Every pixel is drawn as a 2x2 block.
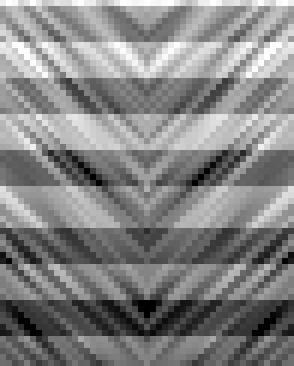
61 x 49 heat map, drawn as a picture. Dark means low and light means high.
Slope: up to the top. Mirror symmetry: left to right. Average level on the scale: 50%. Histogram: bell-shaped. Stripes: horizontal, repeating 5 times.
